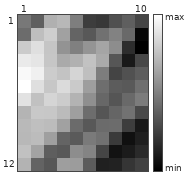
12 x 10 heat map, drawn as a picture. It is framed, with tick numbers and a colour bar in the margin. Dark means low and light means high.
The ninth with the highest average is the middle left. No lone cell stands out from its neighbours. The field climbs toward the left. Streaks slant up to the right.
